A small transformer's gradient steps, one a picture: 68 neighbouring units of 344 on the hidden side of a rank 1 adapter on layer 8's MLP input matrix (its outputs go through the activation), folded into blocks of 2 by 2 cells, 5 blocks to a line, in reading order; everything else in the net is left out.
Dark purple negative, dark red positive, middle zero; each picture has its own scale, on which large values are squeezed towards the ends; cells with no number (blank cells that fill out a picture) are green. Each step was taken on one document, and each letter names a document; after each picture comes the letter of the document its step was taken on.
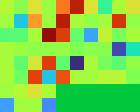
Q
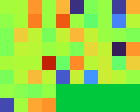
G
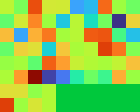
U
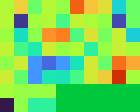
Q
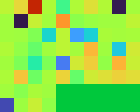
Q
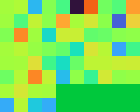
G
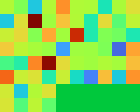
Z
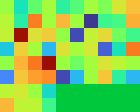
Z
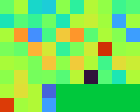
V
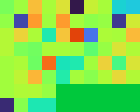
Q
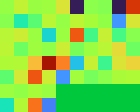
G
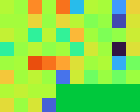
G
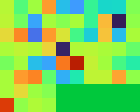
U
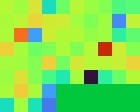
V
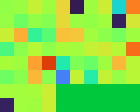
G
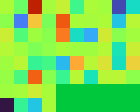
Q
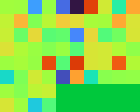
G
